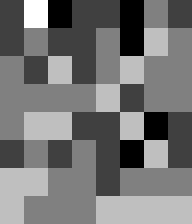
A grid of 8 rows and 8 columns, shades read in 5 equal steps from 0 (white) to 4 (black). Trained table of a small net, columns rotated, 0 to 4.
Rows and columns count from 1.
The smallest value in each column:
1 0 1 2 1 1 1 1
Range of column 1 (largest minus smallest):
2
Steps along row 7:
same up same up down same same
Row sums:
22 20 16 16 18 21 15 11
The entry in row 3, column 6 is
1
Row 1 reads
3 0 4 3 3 4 2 3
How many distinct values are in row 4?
3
